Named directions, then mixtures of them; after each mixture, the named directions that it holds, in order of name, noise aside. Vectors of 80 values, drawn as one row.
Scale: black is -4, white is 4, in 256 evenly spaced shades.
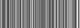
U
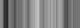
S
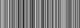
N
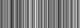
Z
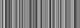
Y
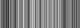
N, S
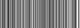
U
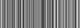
N, U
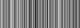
Z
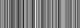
N, Z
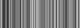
S, U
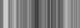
S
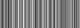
N, Y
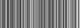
U, Z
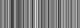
N, Z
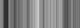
S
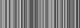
U, Z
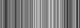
S, U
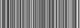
U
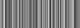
Y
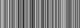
N
